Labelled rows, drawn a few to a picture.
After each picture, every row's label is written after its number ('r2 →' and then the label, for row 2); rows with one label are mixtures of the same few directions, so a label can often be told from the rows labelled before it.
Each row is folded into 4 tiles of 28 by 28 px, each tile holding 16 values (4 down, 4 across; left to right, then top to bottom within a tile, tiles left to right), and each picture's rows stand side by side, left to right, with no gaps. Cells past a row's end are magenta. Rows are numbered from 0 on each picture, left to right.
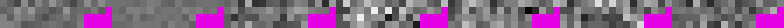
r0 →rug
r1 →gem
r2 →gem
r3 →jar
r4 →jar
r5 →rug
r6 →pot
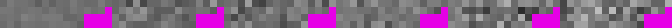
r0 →rug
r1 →rug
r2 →gem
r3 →pot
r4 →gem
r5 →jar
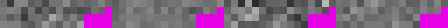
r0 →jar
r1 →jar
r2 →rug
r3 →gem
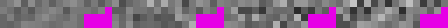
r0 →rug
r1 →rug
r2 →gem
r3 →rug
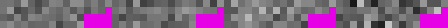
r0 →gem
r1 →gem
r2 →jar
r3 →pot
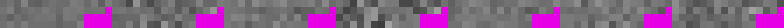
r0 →gem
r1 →pot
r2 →gem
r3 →pot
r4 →jar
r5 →pot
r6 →jar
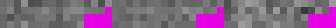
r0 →gem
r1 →gem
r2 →jar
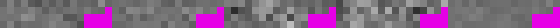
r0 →rug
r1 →gem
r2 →pot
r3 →jar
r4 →rug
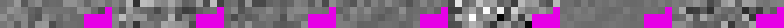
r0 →pot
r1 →gem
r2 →gem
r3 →rug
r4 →jar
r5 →rug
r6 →gem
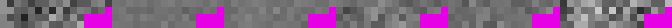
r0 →jar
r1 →gem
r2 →jar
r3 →pot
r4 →pot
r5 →jar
